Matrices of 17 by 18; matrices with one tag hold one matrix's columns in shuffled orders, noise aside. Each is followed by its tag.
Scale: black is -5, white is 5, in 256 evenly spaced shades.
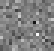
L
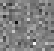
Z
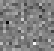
Z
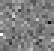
L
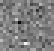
Z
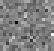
L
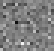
Z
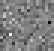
L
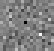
L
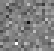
Z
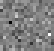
L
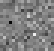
L
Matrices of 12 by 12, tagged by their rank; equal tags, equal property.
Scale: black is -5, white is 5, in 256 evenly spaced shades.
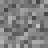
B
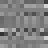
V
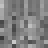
V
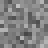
B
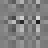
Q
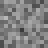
B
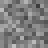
B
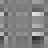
Q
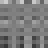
Q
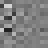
V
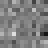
V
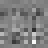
V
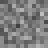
B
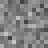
B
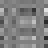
Q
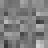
V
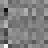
V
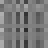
Q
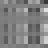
Q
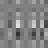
Q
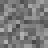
B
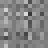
V
